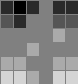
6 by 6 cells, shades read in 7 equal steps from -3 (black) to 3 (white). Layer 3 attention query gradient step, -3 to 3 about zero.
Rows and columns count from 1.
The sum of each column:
0 -2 0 0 1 0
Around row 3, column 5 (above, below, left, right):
-1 0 0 0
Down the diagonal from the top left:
-2 -2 0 0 1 2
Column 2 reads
-3 -2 0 0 1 2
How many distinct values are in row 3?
2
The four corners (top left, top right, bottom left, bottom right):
-2 -2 2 2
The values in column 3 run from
-2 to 1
